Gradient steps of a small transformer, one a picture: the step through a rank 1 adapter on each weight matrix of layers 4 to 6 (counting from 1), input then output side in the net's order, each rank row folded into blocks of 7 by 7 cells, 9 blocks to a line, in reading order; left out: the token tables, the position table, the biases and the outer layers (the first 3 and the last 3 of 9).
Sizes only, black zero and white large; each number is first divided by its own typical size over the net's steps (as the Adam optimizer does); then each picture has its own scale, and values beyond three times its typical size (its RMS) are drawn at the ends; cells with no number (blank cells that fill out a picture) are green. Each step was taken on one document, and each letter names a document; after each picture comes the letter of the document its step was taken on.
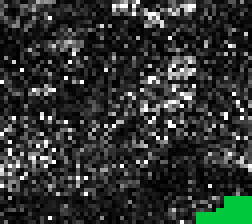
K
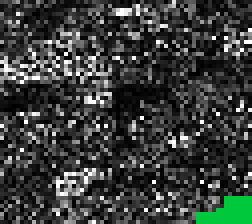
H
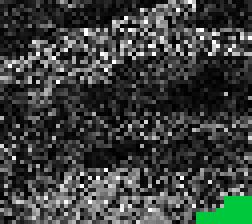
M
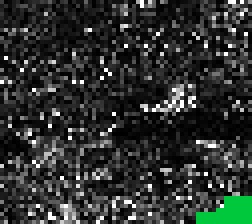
K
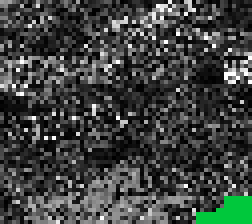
M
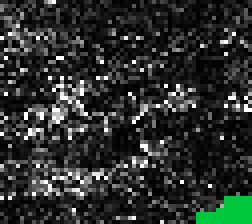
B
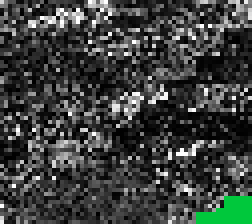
M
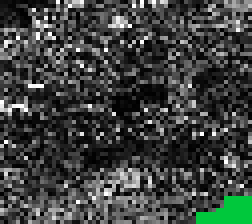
M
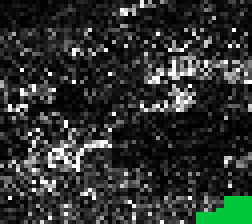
K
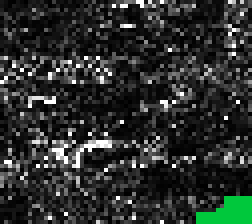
K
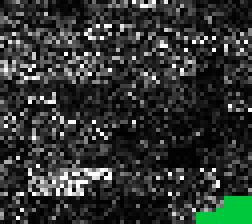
H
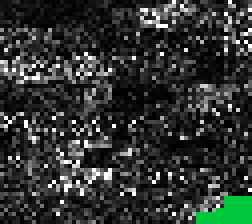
H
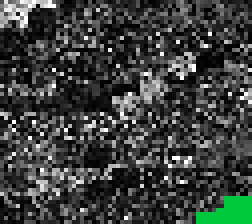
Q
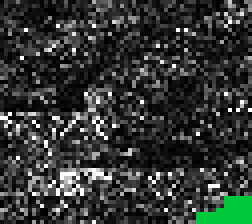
H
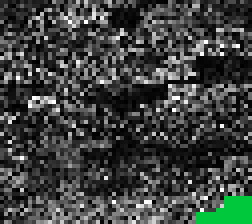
M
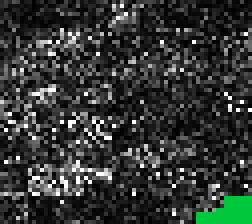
H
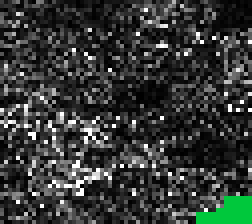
H
